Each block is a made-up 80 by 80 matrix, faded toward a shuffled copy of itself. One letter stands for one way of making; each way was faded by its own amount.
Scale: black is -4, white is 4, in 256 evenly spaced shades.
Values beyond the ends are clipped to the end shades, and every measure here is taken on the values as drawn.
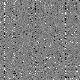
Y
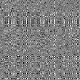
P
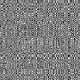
P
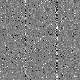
Y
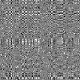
P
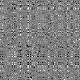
P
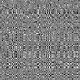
P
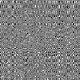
P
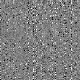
Y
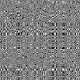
P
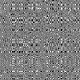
P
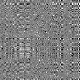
P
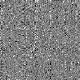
Y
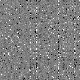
Y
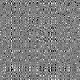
P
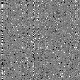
Y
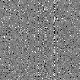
Y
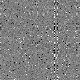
Y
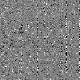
Y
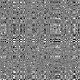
P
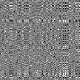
P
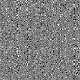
Y
